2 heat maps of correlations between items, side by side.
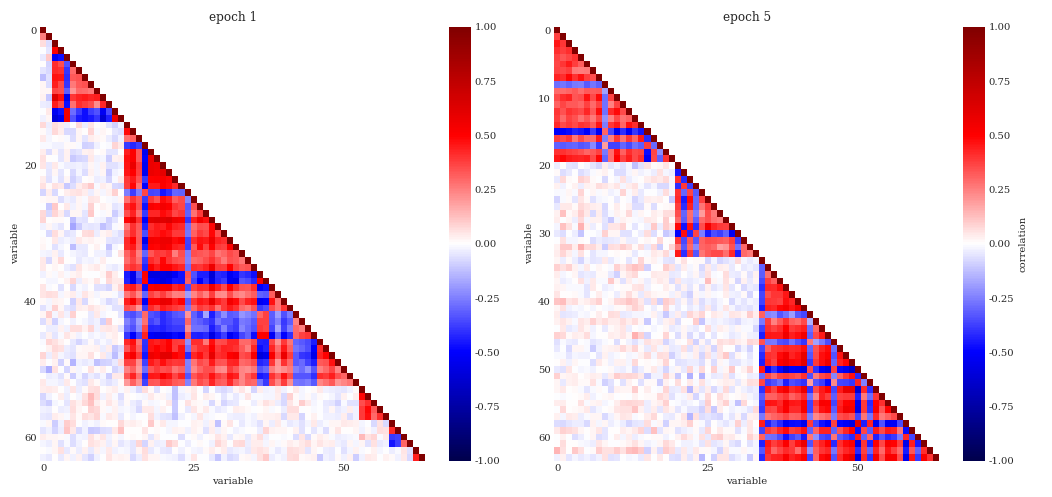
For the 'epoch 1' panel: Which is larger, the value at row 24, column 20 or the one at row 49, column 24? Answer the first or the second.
the second
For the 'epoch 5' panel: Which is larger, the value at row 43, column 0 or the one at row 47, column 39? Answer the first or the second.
the second
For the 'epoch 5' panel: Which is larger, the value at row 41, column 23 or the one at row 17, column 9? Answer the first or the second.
the first
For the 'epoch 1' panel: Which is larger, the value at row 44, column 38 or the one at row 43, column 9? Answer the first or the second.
the second
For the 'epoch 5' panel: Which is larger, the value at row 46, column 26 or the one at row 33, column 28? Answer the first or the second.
the second
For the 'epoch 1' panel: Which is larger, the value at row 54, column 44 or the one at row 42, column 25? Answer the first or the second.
the first
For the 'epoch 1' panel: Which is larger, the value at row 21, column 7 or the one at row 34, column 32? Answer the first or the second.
the second
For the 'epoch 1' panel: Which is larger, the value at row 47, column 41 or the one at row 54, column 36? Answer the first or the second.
the first
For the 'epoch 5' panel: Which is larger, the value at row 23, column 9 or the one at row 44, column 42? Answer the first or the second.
the first
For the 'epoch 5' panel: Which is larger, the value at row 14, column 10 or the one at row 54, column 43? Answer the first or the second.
the first
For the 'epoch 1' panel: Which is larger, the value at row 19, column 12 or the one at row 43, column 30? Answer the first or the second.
the first
